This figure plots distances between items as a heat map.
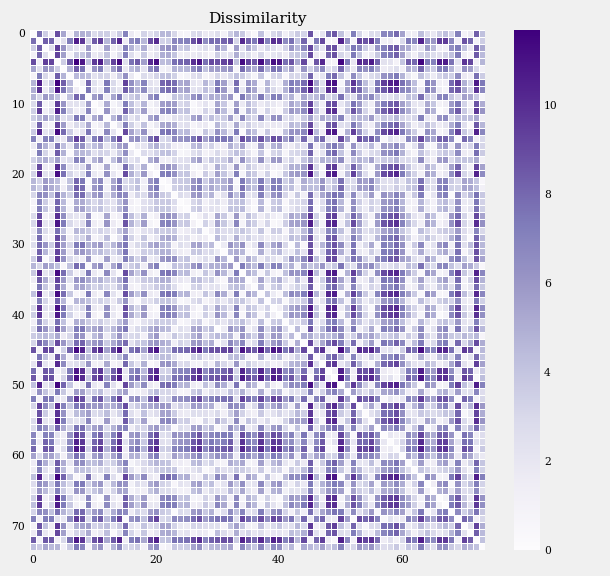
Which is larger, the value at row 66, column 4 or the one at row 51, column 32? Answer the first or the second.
the first
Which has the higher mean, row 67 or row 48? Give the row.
48
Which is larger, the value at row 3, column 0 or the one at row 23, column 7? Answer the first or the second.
the second
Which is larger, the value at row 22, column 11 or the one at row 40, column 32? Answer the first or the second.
the first
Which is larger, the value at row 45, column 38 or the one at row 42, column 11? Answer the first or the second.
the first
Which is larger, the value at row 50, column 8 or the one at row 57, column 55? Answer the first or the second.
the second
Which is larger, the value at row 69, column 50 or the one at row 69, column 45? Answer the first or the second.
the first
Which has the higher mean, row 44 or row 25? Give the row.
44
